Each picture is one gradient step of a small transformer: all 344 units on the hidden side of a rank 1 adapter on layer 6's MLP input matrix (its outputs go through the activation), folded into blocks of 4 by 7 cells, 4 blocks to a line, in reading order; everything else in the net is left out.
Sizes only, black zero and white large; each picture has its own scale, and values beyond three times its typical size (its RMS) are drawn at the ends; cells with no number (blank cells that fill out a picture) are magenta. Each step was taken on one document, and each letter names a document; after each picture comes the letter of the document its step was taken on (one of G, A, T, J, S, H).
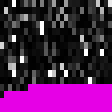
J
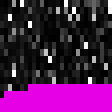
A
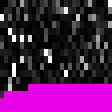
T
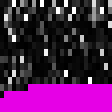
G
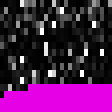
J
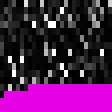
J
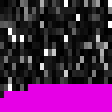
T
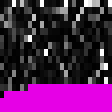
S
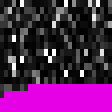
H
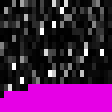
J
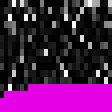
S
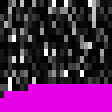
G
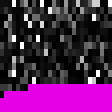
A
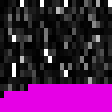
T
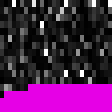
H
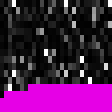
G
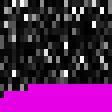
S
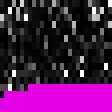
G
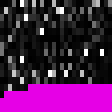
J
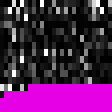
G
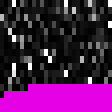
T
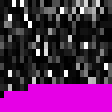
A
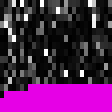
G
